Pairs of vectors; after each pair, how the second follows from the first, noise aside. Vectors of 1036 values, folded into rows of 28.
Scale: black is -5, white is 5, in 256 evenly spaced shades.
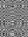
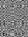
copied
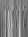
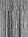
negated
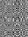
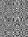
negated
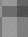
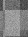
wrapped around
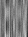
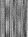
negated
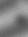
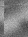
wrapped around
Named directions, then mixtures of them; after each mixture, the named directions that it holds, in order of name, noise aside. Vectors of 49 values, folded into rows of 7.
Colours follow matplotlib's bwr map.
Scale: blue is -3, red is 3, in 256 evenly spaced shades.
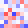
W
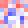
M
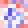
M, W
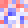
M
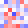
W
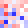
M, W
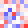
W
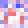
M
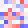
W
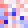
M, W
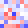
W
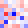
M, W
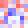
M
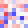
M, W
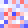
W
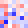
M, W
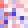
M, W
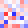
M, W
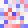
W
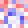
M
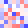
W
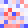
W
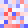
W
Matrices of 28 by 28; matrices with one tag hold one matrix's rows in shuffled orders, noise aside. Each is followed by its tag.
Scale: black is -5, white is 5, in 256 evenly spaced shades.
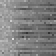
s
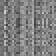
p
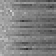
s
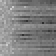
s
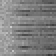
s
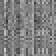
p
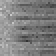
s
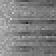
s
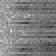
s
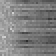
s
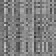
p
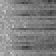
s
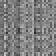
p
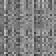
p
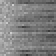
s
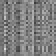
p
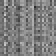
p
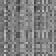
p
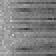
s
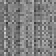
p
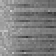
s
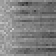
s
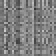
p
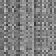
p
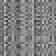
p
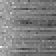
s
